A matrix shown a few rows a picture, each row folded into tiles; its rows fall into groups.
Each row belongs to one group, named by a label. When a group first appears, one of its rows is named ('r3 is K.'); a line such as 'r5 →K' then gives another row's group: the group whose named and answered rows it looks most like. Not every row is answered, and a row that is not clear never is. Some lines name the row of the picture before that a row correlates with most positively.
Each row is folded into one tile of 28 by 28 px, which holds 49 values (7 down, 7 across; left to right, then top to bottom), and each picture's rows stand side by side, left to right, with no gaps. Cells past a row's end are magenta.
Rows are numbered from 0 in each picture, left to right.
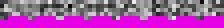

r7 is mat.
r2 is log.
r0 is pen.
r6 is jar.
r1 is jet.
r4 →jar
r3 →jet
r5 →jet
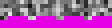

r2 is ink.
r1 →log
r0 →jet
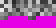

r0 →mat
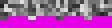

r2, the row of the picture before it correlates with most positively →1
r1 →log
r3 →ink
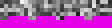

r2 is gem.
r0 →pen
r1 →ink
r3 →jet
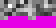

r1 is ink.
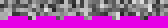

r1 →jar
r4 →jar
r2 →mat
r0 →jet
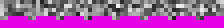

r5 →jar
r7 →pen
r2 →gem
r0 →ink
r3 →gem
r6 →gem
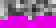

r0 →ink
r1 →gem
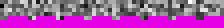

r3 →log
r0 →pen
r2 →gem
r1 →jar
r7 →pen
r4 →ink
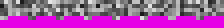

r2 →jet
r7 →mat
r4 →jar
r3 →log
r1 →pen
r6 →jet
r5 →log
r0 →log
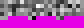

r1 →gem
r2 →pen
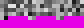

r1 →log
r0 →gem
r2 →gem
